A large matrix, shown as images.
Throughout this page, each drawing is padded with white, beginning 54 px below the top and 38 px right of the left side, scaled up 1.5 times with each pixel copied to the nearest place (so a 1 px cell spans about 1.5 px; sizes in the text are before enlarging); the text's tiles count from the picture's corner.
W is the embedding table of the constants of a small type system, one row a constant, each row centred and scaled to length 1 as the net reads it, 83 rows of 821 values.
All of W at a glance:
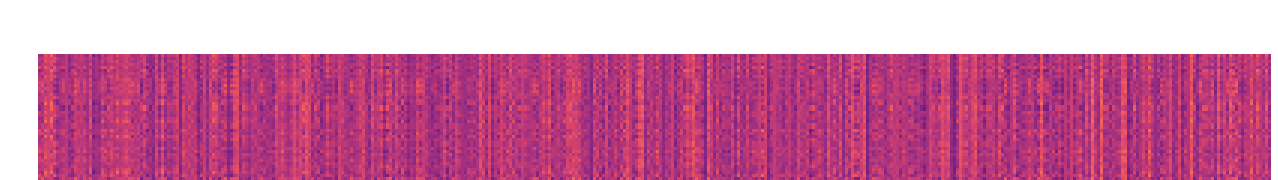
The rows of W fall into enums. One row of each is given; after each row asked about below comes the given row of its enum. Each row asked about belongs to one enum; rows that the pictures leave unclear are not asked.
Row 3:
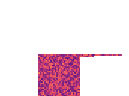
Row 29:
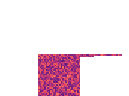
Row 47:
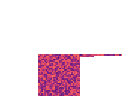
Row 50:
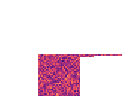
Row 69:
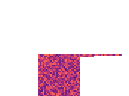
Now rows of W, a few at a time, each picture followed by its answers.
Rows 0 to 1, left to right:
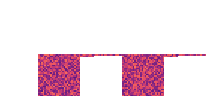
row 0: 69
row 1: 3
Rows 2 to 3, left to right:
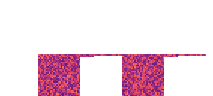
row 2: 29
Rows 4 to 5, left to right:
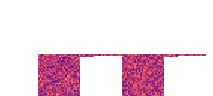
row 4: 50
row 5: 3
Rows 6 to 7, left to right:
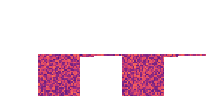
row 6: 47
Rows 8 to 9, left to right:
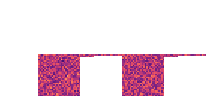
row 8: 50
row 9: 29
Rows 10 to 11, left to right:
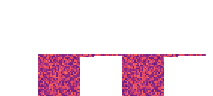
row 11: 3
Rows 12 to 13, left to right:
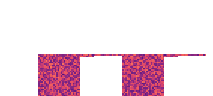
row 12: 3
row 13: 47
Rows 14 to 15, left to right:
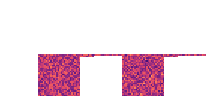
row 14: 3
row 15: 50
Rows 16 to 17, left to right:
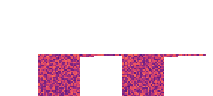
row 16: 47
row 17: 69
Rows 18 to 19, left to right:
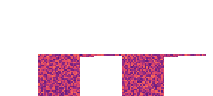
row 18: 47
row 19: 29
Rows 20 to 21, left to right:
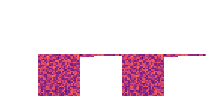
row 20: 47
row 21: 47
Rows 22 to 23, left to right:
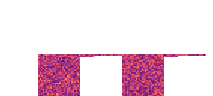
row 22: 50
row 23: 47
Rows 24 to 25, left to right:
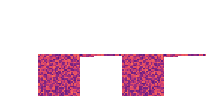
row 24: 47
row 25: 47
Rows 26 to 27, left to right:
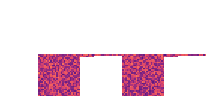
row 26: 3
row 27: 47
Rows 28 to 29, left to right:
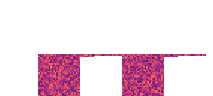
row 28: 3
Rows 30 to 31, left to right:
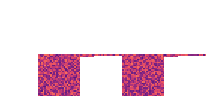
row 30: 69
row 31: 47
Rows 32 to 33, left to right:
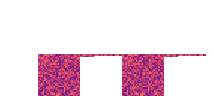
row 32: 69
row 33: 69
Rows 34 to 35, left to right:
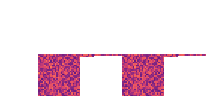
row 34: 3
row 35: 3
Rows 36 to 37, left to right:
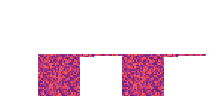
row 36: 3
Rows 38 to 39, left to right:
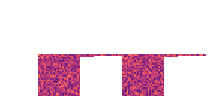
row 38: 29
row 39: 69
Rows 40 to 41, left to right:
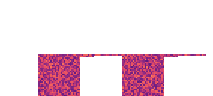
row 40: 3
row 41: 29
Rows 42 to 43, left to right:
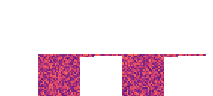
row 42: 3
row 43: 69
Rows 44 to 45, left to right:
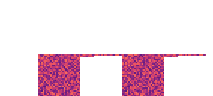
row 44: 69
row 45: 69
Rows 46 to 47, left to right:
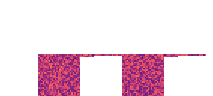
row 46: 3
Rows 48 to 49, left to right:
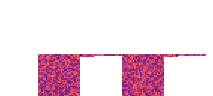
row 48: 47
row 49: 3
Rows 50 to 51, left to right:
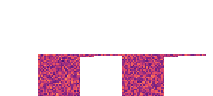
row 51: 29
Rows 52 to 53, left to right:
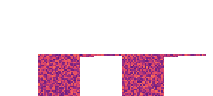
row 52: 47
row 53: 29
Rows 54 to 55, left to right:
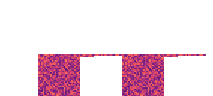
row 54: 69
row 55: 69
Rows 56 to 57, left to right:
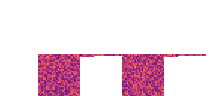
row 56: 47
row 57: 3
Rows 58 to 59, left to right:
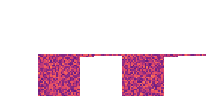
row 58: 3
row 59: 29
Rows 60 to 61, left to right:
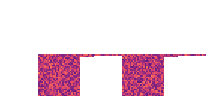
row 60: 3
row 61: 29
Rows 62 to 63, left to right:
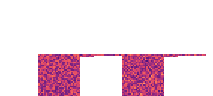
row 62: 47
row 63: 50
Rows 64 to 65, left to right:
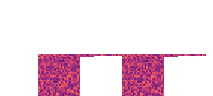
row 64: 29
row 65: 29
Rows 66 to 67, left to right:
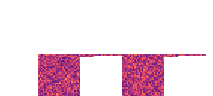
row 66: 50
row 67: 3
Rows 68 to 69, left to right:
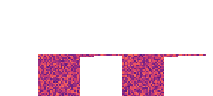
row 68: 29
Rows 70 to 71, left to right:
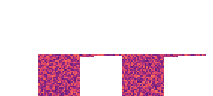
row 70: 47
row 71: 29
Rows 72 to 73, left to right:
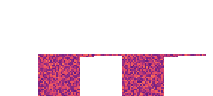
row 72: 3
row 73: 29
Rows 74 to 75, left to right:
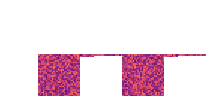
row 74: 47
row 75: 3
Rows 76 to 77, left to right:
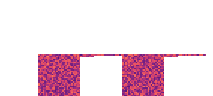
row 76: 47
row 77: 69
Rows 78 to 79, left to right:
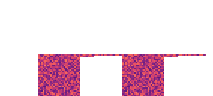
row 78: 69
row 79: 69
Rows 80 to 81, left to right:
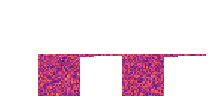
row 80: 50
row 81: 29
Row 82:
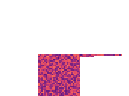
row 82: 47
